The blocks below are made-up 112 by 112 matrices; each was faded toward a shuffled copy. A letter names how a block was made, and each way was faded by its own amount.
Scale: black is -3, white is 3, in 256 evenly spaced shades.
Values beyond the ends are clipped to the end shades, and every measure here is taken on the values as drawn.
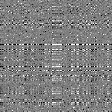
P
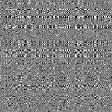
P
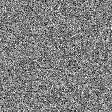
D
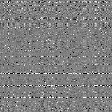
P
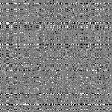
P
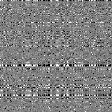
P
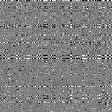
P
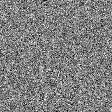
D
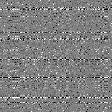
P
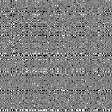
P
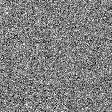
D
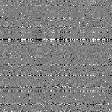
P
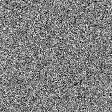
D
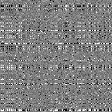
P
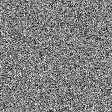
D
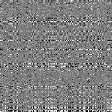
P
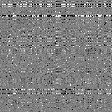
P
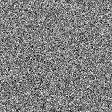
D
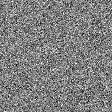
D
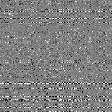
P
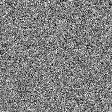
D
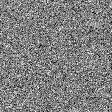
D
